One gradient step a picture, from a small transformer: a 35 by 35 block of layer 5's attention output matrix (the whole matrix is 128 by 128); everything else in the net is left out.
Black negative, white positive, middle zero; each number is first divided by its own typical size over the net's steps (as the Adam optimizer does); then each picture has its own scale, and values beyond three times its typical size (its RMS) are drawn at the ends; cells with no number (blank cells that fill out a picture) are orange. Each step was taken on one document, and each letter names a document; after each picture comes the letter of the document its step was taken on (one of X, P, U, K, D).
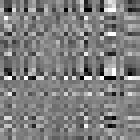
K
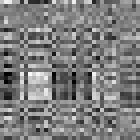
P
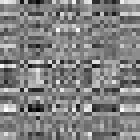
P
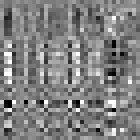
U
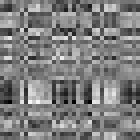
P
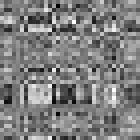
P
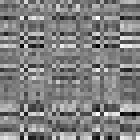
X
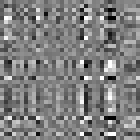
K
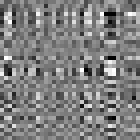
K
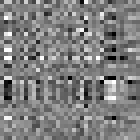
U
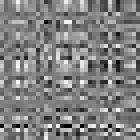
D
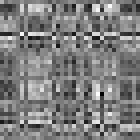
X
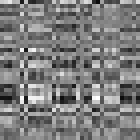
P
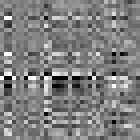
U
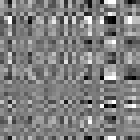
K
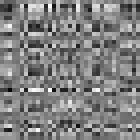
X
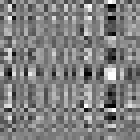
K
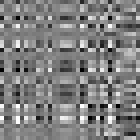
D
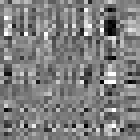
K
